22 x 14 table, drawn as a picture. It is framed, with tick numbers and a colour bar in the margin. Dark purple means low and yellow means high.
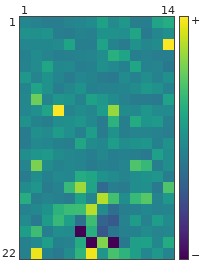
Histogram: skewed, a long tail of high values. Odd patch: rougher, in the bottom middle. Roughest part: bottom middle.
